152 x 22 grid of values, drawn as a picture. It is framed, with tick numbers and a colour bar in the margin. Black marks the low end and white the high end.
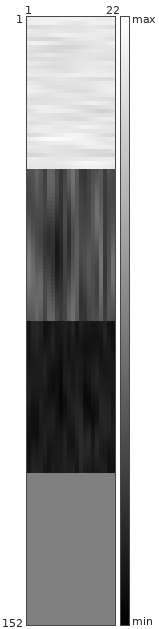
It is made of 4 by 1 panels. Panel 1,1: very high, streaked across, faint in contrast. Panel 2,1: low, streaked downward. Panel 3,1: very low, streaked downward, faint in contrast. Panel 4,1: middling, flat.
